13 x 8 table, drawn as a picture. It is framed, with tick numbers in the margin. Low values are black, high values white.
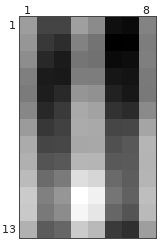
Upright stripes repeat 2 times across the table. The centre is the calmest part. The ninth with the lowest average is the top right. The ninth with the highest average is the bottom middle.
